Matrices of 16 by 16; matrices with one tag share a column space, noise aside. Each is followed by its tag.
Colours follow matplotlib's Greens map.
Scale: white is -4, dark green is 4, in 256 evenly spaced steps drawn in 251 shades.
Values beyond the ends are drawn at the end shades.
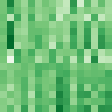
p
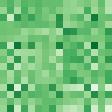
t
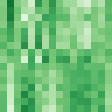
p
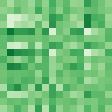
t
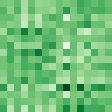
t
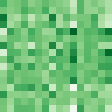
t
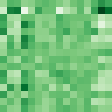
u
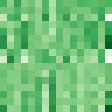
p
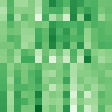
p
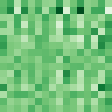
u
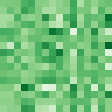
t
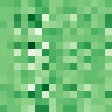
t
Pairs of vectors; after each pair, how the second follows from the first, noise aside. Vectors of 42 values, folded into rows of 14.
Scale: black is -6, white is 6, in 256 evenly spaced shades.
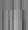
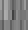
wrapped around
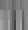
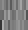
shuffled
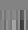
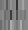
shuffled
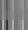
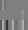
partly zeroed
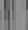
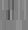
partly zeroed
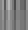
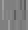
partly zeroed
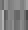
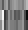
scaled up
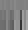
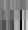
scaled up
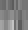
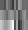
scaled up
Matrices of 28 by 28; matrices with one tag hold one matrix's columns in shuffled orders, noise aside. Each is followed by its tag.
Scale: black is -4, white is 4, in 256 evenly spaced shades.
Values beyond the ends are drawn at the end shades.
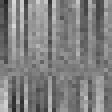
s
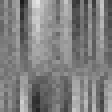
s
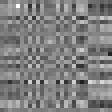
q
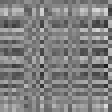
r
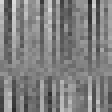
s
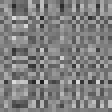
q
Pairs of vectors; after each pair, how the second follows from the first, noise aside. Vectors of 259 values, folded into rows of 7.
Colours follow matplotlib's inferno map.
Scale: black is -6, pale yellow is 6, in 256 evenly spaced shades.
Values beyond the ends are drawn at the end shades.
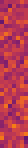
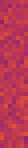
shrunk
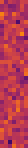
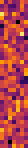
scaled up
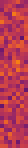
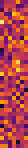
scaled up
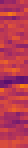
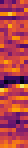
scaled up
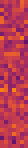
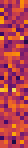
scaled up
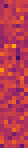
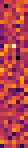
scaled up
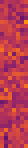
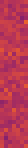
shrunk
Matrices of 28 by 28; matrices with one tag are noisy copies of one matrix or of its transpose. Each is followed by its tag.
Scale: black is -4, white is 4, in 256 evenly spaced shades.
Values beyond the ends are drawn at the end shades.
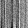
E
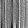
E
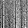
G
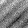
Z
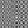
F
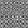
F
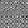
F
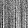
G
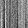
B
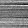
B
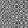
F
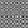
F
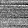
B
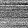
B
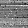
B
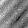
Z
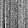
B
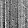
B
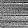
G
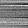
B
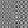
F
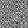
F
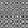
F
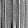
E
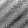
Z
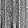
E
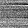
B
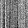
B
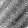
Z
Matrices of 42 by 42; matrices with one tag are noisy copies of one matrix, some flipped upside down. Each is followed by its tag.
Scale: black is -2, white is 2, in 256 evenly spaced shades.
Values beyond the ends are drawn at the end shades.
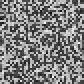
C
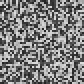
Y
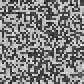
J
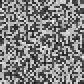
C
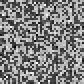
Y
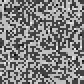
C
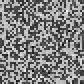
C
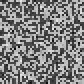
Y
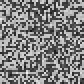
J
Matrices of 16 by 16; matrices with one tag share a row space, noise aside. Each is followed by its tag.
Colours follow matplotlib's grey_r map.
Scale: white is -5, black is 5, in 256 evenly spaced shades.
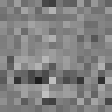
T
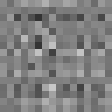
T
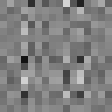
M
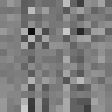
M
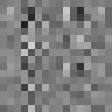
M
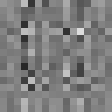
M
